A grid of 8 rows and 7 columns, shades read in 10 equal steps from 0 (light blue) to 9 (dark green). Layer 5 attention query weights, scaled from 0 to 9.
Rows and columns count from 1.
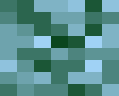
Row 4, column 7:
2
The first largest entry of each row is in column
6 2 6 4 2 3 4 5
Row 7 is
4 3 2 6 2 2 5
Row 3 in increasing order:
2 2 3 4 6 7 8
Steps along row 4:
same down up down down up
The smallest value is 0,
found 3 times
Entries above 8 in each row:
0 0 0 1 0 0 0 0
